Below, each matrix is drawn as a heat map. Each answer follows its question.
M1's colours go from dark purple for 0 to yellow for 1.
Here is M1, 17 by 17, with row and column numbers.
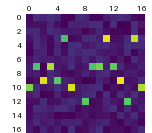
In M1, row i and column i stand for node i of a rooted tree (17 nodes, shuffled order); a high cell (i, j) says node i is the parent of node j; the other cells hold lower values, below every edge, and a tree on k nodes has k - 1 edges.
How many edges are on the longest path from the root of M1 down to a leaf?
2
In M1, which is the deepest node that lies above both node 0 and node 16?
10
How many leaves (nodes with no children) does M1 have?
12
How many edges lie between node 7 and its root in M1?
0
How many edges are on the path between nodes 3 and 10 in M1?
2
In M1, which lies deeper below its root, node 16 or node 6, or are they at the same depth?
the same depth
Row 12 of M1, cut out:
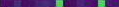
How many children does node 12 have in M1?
2
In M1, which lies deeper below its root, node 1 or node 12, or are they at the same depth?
the same depth
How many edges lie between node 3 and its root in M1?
1
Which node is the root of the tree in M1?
7
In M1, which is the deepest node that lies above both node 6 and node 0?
10
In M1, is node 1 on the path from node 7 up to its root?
no
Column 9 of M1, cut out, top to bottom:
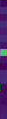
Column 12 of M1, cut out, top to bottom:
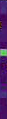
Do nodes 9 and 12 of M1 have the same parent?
yes
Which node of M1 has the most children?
7
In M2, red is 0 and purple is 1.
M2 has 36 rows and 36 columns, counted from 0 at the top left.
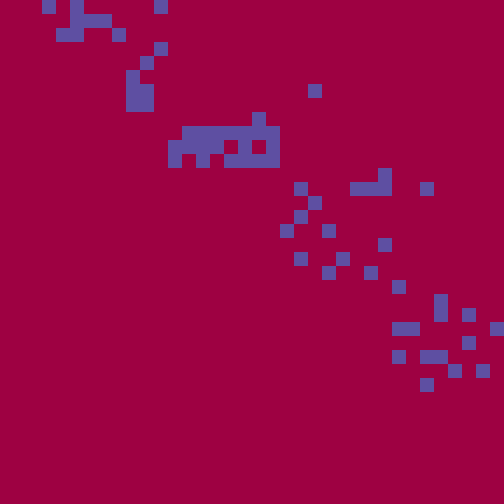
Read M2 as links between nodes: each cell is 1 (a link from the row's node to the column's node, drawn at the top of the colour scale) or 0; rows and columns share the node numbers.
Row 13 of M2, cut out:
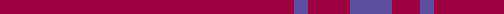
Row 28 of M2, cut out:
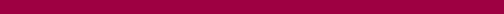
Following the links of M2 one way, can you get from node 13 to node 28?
yes
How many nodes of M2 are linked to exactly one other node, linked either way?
4
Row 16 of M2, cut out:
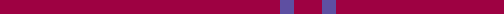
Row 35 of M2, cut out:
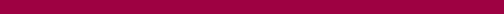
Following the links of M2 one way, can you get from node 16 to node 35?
yes
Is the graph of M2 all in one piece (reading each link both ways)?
yes
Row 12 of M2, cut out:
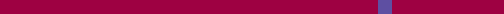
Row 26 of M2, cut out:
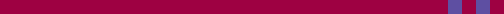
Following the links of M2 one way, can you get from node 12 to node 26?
no
